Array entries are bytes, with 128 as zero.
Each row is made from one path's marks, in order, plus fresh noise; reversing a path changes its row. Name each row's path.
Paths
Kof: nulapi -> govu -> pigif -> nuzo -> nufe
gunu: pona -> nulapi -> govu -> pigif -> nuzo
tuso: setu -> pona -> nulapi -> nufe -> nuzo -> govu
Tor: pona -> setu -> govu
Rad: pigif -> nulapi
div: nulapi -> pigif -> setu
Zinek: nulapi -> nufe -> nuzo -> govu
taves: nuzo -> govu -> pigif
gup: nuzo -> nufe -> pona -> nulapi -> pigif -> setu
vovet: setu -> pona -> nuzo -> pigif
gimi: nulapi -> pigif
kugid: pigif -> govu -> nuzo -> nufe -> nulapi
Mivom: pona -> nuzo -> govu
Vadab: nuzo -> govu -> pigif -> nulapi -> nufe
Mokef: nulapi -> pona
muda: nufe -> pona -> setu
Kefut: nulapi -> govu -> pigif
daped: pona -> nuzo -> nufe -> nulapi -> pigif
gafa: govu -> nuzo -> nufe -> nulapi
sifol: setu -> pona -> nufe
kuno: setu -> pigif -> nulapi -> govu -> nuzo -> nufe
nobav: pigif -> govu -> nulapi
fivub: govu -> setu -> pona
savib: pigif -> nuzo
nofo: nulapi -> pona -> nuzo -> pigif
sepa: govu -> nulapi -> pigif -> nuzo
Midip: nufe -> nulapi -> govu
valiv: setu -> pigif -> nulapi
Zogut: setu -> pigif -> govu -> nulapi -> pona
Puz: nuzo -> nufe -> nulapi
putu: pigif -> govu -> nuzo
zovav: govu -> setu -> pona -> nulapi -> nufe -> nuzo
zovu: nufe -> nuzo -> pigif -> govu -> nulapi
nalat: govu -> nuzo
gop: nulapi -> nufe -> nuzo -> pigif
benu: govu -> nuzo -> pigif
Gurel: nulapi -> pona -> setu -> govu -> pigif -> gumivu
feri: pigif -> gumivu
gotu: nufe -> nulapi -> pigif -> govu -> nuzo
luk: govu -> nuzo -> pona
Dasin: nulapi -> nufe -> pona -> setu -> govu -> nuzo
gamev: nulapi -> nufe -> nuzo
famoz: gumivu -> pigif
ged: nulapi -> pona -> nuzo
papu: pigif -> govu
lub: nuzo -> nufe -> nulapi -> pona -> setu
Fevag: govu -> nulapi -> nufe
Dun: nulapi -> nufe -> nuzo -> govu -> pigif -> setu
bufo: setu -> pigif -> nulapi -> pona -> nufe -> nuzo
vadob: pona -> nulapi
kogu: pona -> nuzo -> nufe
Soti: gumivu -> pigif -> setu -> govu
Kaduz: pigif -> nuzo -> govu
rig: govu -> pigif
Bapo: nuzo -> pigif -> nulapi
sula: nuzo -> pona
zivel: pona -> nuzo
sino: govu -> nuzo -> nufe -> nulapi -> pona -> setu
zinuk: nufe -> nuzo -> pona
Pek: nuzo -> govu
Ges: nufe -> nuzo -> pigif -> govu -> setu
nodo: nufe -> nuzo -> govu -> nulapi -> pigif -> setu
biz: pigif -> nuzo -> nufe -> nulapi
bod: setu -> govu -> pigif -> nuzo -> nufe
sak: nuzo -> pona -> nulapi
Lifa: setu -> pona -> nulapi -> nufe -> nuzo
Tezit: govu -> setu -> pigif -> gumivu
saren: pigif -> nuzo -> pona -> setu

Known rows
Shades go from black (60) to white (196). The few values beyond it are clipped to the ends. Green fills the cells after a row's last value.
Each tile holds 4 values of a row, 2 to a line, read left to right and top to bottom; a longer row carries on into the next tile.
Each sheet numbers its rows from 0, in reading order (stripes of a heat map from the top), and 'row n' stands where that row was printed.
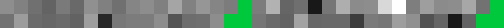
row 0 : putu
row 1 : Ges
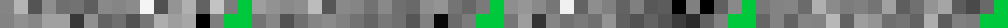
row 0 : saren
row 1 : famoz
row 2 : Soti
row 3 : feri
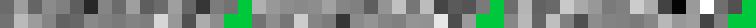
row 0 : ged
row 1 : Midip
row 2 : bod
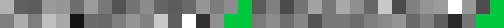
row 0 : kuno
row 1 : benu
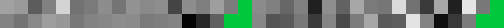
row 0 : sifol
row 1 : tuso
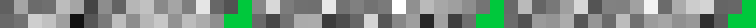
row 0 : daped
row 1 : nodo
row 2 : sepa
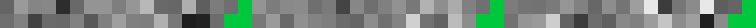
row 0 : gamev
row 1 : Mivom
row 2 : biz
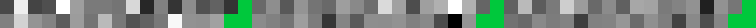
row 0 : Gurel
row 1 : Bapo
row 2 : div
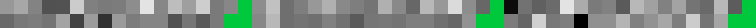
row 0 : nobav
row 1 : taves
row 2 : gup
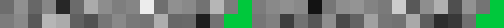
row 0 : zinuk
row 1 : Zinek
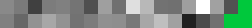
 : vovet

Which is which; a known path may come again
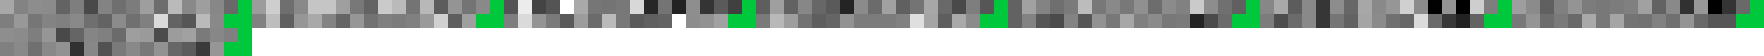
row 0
Mivom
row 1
Kefut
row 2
Gurel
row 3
ged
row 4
Fevag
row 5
zovav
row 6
Tezit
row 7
Rad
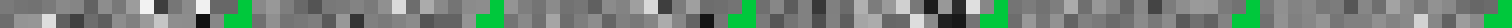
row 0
biz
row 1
papu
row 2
savib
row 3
Lifa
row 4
nalat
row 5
zivel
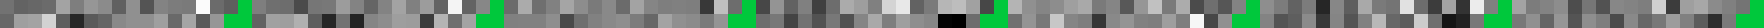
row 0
gafa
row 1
kugid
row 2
vadob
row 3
gop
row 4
Midip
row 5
tuso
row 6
Kaduz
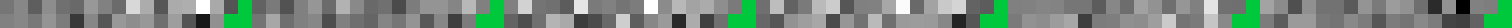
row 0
Bapo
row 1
luk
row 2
nodo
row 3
sepa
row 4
kogu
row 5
fivub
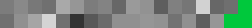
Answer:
Puz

